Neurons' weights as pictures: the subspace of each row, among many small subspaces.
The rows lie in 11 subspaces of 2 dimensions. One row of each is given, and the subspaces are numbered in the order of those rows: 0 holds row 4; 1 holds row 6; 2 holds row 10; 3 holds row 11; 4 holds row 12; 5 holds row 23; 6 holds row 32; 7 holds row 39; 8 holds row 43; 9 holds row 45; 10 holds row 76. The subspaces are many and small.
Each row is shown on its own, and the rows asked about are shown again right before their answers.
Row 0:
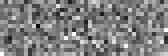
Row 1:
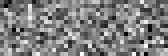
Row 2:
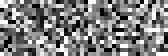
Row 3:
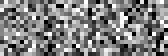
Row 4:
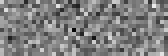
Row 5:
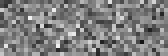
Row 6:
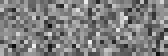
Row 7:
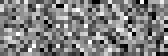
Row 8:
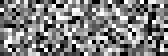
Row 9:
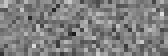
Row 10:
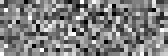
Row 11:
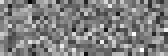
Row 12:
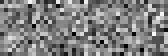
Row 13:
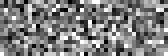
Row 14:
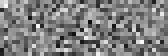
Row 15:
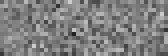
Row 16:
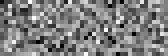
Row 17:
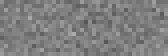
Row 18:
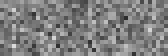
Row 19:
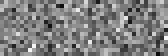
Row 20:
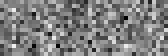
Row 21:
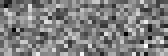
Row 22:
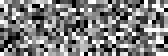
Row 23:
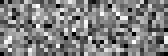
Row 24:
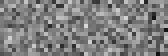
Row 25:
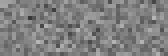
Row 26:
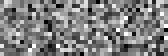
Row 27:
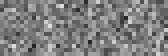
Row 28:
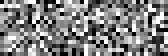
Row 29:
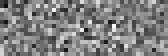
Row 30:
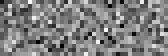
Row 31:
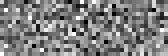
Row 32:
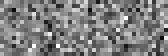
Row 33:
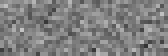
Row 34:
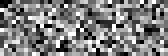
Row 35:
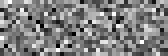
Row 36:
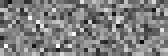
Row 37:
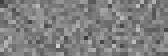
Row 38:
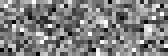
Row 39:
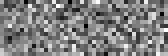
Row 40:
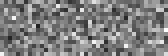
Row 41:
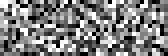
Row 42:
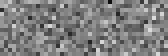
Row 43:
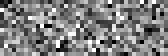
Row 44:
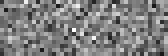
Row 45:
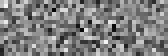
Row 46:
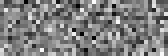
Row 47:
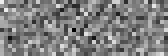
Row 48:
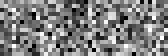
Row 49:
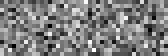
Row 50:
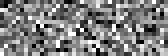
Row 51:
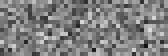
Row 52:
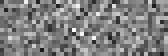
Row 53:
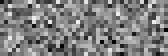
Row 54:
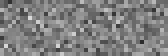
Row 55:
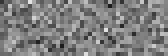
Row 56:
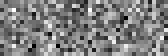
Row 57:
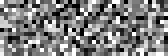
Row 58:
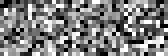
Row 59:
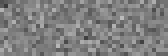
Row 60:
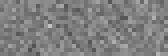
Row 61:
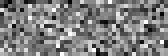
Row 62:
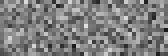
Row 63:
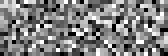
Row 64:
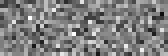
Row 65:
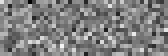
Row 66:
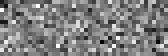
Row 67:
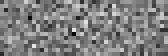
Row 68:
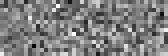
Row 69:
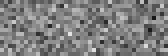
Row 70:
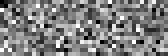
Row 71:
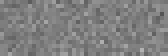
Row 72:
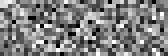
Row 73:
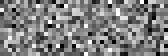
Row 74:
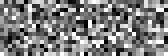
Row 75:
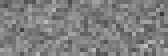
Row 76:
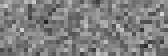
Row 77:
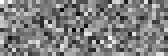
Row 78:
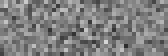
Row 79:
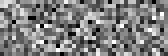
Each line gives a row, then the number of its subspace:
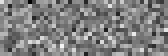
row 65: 3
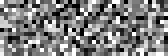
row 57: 0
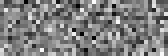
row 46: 0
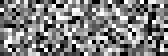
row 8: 7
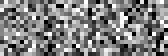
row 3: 1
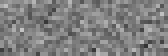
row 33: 10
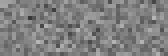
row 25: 4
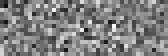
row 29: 9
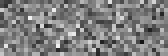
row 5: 8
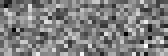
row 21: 6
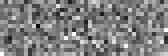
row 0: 5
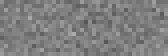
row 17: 2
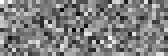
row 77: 0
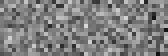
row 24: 7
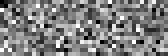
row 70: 5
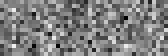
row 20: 6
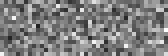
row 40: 9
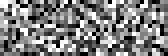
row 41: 3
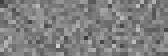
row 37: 5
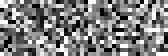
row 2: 5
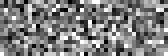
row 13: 9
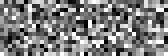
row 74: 9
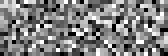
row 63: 3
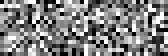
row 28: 4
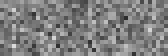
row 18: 6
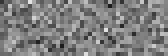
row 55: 3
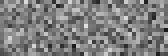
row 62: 7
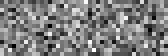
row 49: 1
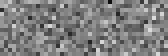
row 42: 7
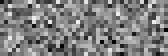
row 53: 4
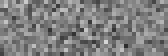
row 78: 9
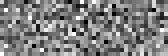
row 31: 2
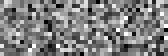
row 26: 6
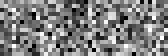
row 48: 6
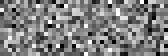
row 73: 7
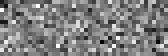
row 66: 9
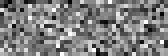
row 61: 7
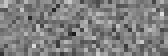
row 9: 8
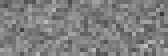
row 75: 10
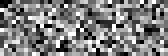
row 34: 8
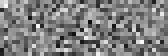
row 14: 5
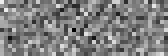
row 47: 0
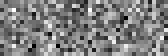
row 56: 6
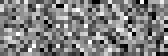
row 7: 10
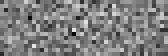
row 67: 2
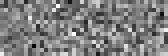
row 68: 8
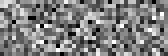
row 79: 4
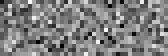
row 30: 3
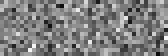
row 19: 1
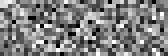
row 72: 4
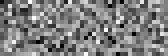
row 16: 3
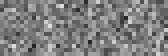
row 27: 1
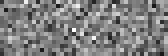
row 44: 0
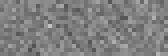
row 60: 10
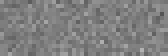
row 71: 4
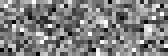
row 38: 10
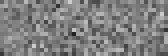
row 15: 8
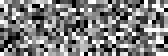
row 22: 9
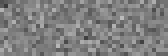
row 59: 5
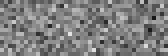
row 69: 10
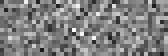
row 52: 0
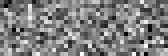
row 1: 6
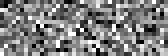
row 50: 8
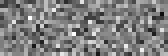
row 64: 4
